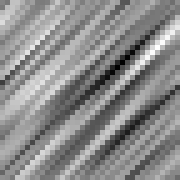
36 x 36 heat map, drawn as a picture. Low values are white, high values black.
Neither half mirrors the other. The ninth with the highest average is the centre. The grain runs diagonally up to the right.
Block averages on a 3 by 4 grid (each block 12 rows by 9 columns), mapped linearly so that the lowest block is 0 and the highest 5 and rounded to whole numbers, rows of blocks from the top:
0132 / 0354 / 2343
